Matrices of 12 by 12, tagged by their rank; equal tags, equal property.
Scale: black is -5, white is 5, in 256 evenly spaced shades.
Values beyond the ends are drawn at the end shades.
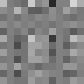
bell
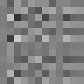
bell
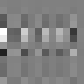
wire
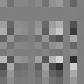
wire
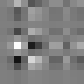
wire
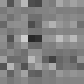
bell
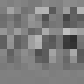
bell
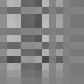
wire
